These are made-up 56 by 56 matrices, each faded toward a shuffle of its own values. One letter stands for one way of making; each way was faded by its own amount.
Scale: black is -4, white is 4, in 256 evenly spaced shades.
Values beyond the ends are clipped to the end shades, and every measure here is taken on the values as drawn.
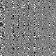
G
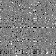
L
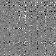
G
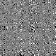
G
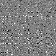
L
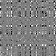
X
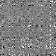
G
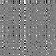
X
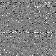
L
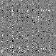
G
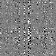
G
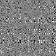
G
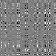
X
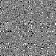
L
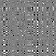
X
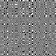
X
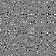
L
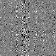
G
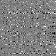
L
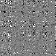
G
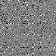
L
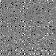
L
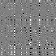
X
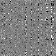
G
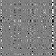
X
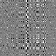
X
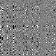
G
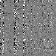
G
